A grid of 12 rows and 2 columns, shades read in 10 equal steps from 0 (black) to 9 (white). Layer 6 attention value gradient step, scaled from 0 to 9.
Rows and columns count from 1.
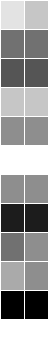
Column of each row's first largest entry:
1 1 1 1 1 1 1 1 2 1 1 1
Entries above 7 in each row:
1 0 0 0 0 2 0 0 0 0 0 2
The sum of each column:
61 60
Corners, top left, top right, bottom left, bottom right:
8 7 9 9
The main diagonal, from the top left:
8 4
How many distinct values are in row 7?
1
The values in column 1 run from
0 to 9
